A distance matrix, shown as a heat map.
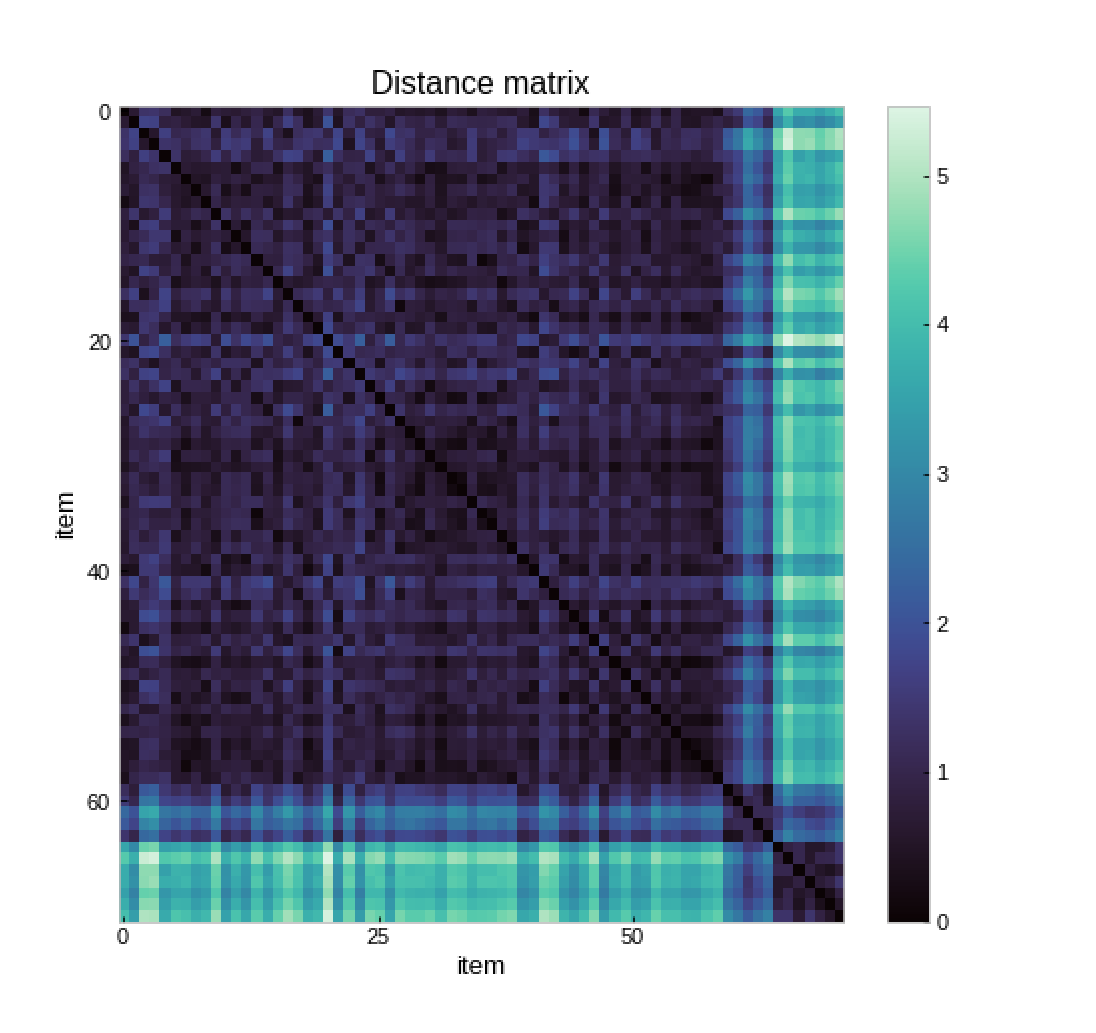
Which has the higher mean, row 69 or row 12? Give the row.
69
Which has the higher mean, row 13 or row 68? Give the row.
68
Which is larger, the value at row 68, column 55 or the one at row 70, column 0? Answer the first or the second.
the second
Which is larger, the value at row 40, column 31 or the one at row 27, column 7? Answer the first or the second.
the second
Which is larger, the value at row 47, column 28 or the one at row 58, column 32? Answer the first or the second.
the first
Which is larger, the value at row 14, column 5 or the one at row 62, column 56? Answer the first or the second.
the second
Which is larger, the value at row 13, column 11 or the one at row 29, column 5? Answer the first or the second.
the first
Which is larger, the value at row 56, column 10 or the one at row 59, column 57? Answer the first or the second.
the second
